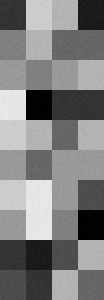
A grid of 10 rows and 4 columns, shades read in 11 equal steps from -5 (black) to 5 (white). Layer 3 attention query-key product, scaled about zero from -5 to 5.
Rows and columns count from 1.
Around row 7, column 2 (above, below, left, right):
-1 4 3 1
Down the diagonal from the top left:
-3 2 1 -3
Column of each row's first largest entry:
2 2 4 1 1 1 2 2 4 3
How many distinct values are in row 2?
3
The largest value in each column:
4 4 2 2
